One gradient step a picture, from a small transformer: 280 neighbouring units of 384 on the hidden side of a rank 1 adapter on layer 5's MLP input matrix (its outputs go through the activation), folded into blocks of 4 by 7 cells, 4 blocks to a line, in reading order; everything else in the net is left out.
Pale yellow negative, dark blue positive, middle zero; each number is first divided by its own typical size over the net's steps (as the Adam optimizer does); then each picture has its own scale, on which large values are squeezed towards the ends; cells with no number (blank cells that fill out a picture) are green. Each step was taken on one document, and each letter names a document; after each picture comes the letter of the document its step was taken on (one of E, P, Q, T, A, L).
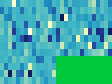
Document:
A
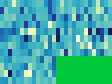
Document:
A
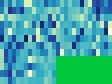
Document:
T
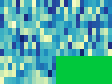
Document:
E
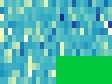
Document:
T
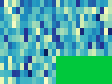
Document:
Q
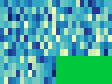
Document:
Q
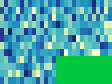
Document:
Q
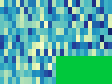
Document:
E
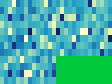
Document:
A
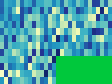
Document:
E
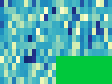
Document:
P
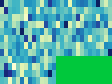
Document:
P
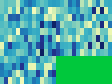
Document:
Q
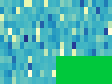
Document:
T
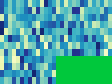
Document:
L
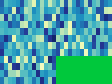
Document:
E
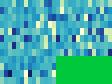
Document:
A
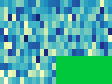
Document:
Q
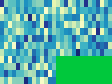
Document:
P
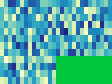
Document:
E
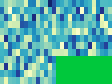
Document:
Q
